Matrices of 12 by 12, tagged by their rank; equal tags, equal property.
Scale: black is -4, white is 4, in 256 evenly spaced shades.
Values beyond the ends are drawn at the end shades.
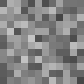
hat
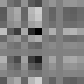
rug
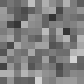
hat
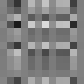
rug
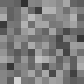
hat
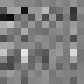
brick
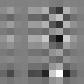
rug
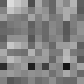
brick
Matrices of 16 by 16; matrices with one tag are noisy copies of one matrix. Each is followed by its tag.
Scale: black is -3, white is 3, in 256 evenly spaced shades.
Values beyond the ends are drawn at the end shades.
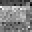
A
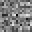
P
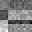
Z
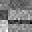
Z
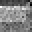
A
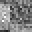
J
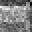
A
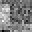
J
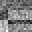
Z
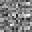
P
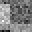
J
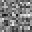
P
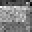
A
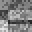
Z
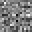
P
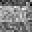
A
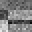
Z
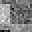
J
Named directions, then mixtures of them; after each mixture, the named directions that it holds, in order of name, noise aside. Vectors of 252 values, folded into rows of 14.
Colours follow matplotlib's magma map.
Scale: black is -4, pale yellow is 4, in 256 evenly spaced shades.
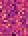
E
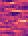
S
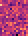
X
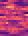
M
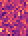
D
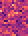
D, E, S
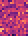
D, E, S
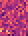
D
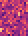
D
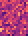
D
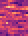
M, S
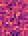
D, X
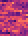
D, M, S
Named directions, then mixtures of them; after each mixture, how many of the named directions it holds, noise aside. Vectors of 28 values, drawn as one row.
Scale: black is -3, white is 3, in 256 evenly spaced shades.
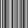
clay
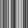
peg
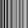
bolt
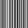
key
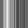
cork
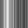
one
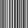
one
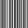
one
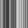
two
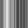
one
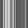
two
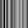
two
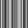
two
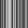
three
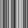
one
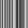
two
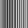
two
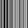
three
